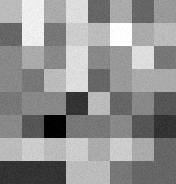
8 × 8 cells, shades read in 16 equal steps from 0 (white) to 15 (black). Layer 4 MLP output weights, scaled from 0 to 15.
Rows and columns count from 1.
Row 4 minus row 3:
0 3 -3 0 2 0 3 -3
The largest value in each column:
12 12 15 12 9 9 10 12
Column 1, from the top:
4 9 7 7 8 7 4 12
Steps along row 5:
down same up down up down up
